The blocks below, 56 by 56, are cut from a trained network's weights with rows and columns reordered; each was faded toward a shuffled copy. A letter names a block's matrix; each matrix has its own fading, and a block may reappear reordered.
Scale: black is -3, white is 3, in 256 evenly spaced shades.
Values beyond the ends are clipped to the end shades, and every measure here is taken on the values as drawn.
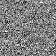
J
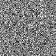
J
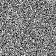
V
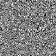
J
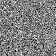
V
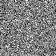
V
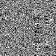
J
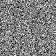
V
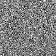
J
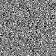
J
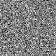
J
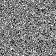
V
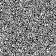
V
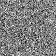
V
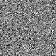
J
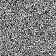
V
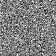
V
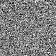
V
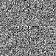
J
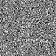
J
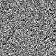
J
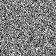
V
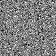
V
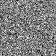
V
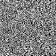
J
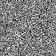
V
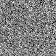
V
